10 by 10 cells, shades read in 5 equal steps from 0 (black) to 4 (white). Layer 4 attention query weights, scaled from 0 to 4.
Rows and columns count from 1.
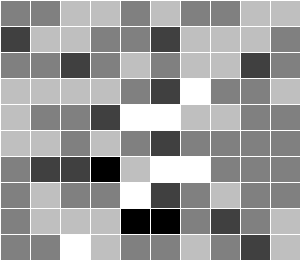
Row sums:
25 23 21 26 26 22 21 23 19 24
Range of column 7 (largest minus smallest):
2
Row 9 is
2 3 3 3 0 0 2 1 2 3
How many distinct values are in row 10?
4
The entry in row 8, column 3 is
2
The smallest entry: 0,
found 3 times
